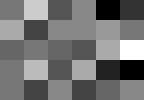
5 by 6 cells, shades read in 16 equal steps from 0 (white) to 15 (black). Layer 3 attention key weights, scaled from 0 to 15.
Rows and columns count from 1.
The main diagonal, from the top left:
8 11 9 5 9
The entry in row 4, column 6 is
15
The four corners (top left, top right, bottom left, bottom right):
8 12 8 7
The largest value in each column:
9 11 10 11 15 15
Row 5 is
8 11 7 11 9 7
